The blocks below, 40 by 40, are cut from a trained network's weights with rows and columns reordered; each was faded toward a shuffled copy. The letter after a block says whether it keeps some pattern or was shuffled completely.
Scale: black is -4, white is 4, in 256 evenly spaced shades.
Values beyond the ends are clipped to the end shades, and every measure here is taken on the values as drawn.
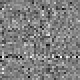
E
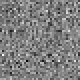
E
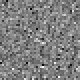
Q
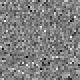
Q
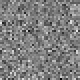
E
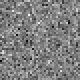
Q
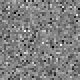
Q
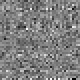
E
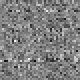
E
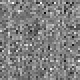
E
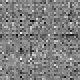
E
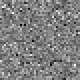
Q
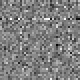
E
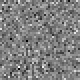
Q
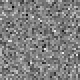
Q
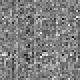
E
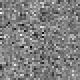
E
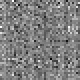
E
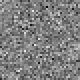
Q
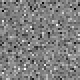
Q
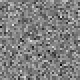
Q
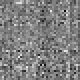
E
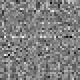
E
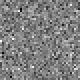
Q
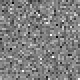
Q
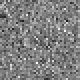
Q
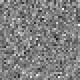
Q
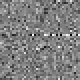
E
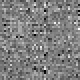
E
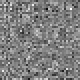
E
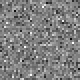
Q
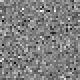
Q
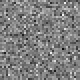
Q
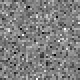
Q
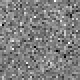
Q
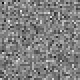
Q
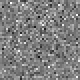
Q
